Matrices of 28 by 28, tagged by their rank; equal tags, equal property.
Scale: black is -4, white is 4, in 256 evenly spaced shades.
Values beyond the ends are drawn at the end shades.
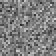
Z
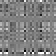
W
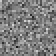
Z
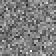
Z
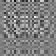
W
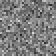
Z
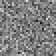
Z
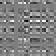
W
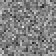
Z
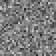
Z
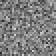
Z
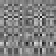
W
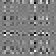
W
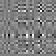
W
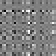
W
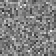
Z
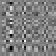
W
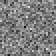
Z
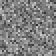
Z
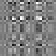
W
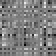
W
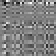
W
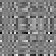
W
